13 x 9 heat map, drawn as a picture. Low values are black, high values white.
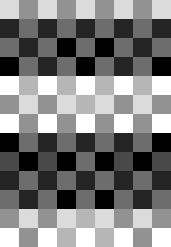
Stripes: horizontal, repeating 2 times. Mirror symmetry: left to right. Slope: none. Average level on the scale: 50%.
